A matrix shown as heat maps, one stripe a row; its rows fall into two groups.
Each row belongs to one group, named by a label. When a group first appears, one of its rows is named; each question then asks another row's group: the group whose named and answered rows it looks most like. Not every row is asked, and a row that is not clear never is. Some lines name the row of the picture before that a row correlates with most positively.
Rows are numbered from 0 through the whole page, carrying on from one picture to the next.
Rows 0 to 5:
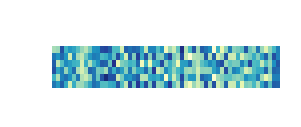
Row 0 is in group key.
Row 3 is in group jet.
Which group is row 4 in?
key
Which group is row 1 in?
jet
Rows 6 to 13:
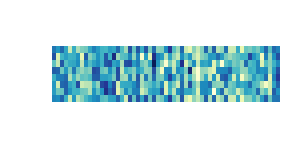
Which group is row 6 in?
jet
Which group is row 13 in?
jet
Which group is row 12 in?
key
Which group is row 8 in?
key
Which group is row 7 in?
key
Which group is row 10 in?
jet
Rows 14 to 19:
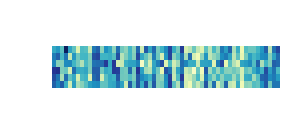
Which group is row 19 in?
jet
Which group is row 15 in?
jet
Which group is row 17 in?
jet
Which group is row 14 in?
jet
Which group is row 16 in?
key
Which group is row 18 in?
jet
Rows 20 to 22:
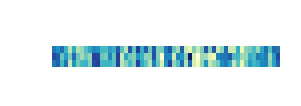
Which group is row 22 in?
jet
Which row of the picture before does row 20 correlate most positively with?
19
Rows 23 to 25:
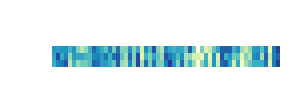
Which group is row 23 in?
jet
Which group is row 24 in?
jet
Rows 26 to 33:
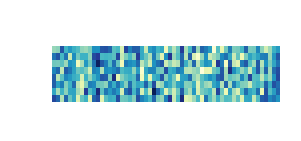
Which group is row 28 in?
key
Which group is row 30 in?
key
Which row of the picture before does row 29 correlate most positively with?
24
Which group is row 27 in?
jet
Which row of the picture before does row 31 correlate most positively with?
23
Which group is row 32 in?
key
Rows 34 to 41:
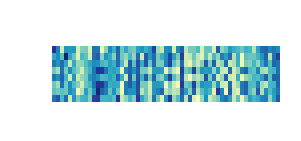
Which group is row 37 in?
key
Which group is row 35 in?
jet
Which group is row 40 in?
key
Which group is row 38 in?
jet
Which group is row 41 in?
jet
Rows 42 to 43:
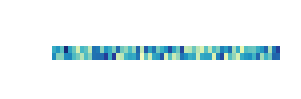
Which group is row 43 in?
key
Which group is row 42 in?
jet
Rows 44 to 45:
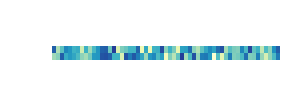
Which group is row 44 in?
key
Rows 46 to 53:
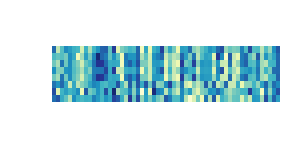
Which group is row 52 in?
key
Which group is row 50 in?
key
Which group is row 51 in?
jet
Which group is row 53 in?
jet
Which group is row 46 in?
key
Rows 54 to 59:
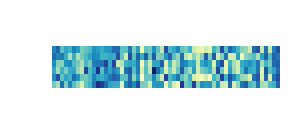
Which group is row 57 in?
key
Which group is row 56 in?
key
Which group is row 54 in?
jet
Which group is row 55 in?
jet
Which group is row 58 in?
jet
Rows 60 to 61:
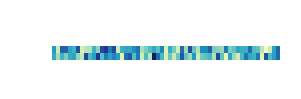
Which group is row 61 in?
key
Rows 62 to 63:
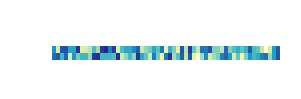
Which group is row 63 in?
jet
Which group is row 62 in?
key
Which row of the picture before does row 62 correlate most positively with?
60
